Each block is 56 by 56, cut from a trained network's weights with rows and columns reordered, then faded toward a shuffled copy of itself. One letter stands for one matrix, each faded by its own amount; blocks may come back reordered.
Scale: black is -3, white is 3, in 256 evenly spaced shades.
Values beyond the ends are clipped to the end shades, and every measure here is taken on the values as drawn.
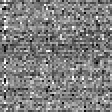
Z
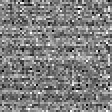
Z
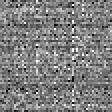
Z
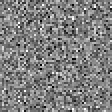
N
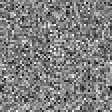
N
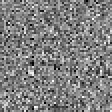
N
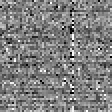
Z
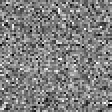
N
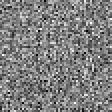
N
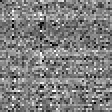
Z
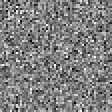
N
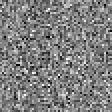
N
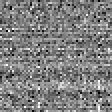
Z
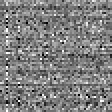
Z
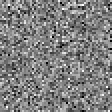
N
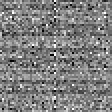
Z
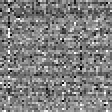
Z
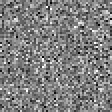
N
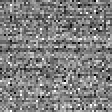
Z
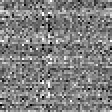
Z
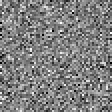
N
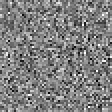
N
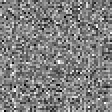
N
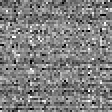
Z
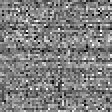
Z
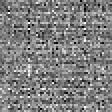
Z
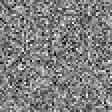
N
